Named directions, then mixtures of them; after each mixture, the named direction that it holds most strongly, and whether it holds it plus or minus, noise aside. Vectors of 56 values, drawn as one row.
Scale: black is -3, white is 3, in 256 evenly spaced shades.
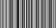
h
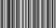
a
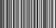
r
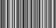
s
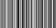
h, plus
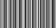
s, minus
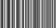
a, plus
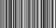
s, minus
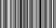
a, minus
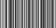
s, minus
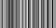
a, plus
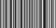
a, minus
